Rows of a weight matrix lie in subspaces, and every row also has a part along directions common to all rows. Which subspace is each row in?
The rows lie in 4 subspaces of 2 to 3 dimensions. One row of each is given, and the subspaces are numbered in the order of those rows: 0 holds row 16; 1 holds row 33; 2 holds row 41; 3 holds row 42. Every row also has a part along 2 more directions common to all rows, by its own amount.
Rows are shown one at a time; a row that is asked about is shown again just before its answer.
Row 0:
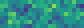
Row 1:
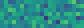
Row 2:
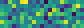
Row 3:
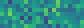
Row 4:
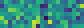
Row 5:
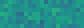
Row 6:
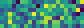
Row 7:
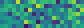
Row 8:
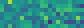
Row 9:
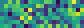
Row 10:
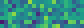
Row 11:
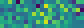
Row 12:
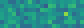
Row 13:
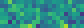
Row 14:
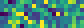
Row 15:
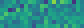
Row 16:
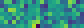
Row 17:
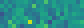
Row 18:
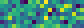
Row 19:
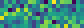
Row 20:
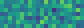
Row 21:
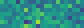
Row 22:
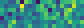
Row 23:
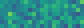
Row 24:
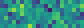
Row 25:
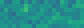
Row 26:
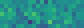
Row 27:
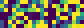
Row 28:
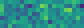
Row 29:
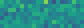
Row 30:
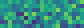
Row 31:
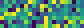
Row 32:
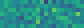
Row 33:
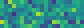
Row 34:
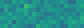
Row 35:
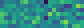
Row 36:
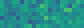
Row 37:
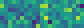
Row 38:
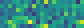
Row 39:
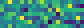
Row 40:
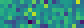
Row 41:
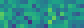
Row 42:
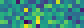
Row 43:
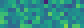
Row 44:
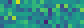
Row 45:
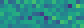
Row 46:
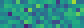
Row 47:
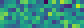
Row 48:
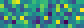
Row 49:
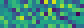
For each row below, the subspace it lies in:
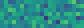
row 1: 3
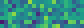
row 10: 1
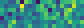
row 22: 0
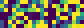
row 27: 2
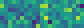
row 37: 0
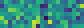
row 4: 0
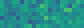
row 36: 0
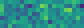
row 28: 0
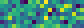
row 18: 1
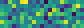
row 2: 1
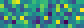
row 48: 3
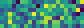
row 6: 3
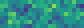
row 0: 0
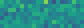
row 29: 1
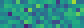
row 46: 3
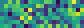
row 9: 3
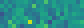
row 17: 2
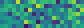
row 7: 3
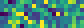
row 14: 2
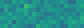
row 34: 0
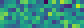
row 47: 1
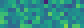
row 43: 1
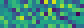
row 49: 2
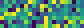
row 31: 1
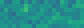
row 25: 0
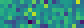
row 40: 2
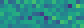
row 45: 3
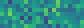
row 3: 3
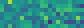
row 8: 0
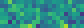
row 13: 0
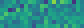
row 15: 1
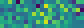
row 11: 3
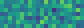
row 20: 2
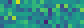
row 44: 3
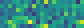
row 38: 2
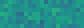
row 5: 2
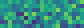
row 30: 2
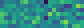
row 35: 1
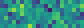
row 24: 0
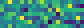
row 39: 0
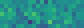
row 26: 2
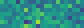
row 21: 3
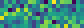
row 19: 1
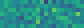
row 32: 2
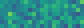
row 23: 3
